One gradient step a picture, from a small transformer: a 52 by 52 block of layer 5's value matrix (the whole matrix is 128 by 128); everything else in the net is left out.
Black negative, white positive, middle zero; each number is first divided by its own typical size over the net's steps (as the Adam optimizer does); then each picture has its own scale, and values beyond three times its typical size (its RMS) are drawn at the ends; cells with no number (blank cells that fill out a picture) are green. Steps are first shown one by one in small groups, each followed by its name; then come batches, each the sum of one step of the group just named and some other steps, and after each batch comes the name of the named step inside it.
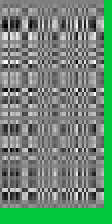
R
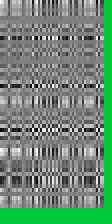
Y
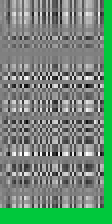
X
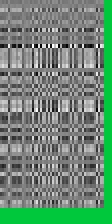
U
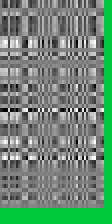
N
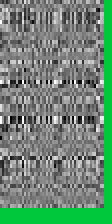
U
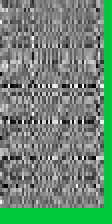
U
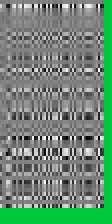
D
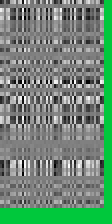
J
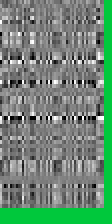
J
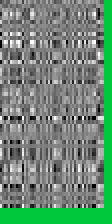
J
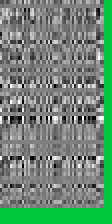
J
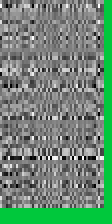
D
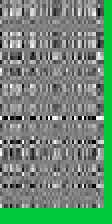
D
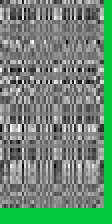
J
